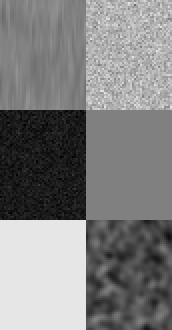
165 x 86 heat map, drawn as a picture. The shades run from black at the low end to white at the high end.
It is made of 3 by 2 panels. Panel 1,1: middling, streaked downward, faint in contrast. Panel 1,2: high, fine-grained. Panel 2,1: very low, fine-grained, faint in contrast. Panel 2,2: middling, flat. Panel 3,1: very high, flat. Panel 3,2: low, blotchy.
